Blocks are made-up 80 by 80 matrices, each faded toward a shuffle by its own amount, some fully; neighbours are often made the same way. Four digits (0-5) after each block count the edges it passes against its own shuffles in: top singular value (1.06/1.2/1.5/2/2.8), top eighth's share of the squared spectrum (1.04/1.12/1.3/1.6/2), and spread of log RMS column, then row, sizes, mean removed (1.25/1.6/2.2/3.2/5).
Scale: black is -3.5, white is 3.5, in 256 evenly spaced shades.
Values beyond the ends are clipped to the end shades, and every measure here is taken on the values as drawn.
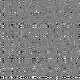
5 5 2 3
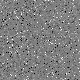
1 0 0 0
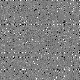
4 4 2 2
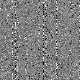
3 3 3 0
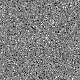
2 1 0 0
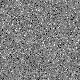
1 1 0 0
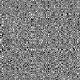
4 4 3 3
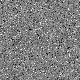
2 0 0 0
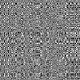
5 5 3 3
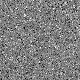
1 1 0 0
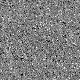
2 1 0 0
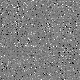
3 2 1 1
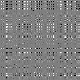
5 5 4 4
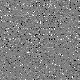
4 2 1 1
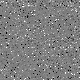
3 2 0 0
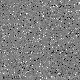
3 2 0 0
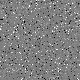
0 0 0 0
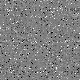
3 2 0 1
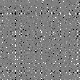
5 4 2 2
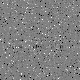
2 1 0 0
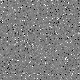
3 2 1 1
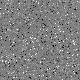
1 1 0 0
